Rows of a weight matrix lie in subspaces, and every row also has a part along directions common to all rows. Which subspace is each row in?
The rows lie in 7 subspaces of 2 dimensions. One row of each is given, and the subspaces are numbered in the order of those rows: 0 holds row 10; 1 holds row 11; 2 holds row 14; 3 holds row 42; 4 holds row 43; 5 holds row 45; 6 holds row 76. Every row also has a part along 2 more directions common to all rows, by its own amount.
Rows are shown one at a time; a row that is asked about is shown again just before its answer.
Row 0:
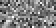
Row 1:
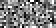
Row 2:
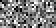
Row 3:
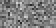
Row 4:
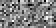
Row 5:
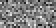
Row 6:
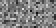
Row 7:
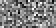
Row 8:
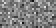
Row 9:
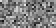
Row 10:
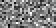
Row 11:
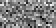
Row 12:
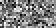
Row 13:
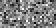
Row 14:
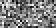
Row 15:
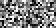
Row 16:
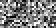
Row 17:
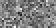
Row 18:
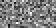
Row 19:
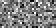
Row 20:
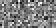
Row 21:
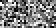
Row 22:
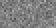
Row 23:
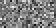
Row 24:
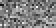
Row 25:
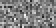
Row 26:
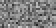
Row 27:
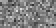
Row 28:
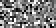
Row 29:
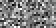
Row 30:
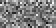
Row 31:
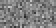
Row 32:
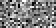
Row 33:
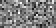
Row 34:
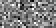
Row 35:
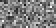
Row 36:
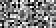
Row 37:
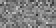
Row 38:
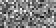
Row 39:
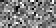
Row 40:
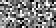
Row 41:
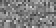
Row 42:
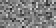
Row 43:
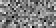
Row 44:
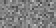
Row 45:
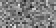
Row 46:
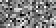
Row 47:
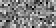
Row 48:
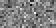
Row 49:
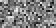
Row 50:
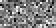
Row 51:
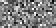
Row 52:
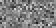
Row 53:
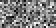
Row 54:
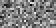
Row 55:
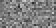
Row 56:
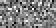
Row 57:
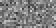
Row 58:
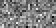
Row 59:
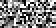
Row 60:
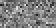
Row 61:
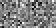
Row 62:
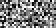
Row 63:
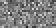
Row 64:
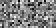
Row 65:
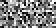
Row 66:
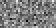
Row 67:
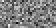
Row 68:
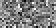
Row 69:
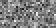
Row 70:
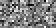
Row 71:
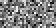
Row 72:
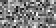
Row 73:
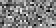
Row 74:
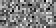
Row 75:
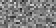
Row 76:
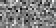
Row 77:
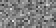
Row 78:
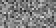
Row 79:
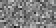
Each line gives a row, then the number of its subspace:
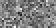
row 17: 5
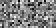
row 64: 3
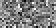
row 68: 5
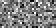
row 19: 1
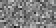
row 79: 2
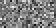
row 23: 5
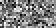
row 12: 5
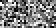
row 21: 6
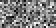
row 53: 4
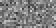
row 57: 6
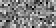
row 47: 4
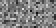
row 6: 6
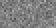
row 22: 3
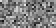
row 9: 4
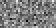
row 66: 6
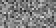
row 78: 0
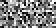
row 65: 0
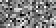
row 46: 3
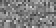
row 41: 4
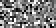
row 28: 2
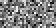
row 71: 5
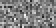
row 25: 2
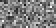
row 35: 4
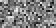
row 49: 4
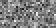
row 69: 6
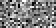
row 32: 5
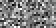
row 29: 2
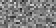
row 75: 0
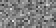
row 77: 3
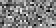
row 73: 2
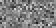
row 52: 5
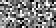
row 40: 3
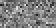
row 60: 1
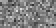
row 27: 6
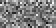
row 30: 1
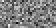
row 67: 0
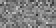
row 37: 1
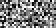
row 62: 6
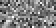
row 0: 4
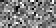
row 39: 0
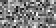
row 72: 6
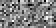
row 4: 3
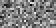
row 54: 2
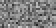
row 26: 0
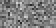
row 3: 2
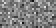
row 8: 1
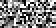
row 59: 0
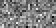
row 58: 0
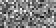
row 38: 0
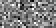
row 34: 6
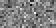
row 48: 2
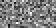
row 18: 0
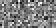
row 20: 3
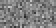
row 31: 2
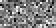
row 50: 1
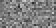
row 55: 5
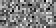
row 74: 3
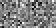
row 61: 4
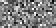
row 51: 0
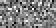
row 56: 6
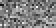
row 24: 1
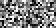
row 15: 5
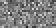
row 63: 0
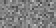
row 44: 5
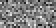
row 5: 1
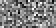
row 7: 1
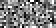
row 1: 2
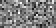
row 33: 1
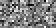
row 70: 3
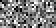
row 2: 4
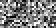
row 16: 4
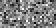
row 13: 6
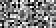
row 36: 3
